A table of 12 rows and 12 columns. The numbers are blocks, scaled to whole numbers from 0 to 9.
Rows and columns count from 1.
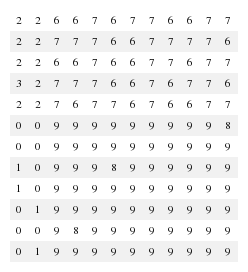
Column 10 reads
6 7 6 7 6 9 9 9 9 9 9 9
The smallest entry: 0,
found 10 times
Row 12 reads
0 1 9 9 9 9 9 9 9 9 9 9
